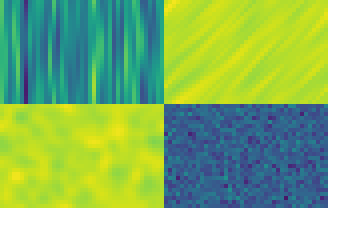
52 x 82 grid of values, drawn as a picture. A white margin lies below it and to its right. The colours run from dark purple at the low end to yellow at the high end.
The table splits into 2 rows of 2 panels. Panel 1,1: middling, streaked downward, strong in contrast. Panel 1,2: very high, slanting up to the right, faint in contrast. Panel 2,1: very high, blotchy, faint in contrast. Panel 2,2: low, fine-grained.
